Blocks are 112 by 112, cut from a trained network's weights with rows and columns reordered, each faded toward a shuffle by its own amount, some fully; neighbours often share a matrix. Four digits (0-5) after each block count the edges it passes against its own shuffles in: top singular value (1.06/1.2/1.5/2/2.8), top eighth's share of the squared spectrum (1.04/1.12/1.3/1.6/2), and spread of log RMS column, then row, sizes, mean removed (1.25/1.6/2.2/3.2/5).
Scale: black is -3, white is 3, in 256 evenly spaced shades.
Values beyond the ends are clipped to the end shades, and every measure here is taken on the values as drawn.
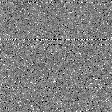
4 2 0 2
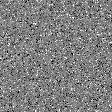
1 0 0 0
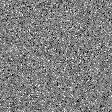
1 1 0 0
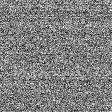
2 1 0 0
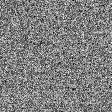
0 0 0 0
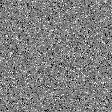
3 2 0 1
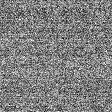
2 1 0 0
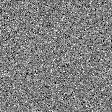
0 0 0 0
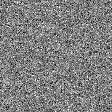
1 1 0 1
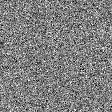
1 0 0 0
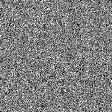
2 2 1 2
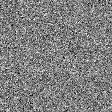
0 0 0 0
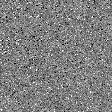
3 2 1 1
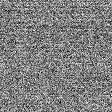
2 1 0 0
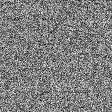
0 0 0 0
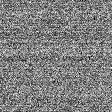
3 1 0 0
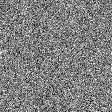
1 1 0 1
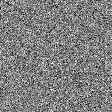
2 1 0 1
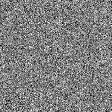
2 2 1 2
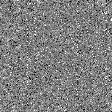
3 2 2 1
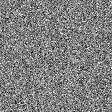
1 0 0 0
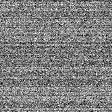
4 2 0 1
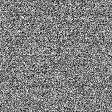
1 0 0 0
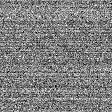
4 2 0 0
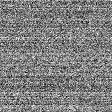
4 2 0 0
